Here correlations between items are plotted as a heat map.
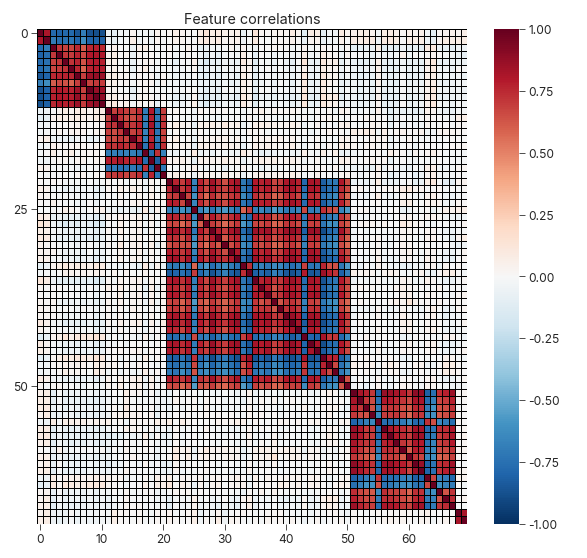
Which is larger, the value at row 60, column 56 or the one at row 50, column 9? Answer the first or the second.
the first
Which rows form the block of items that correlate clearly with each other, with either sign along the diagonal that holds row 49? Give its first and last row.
21 to 50
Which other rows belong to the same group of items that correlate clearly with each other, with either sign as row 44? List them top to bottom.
21, 22, 23, 24, 25, 26, 27, 28, 29, 30, 31, 32, 33, 34, 35, 36, 37, 38, 39, 40, 41, 42, 43, 45, 46, 47, 48, 49, 50
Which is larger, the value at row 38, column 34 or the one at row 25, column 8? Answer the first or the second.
the second
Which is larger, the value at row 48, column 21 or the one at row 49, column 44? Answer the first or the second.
the second
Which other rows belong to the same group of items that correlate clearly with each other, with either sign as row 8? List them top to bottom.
0, 1, 2, 3, 4, 5, 6, 7, 9, 10
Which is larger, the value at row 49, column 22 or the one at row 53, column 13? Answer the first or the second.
the first
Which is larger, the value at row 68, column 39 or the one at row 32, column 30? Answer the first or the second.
the second
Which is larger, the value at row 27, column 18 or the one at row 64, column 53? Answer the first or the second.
the first
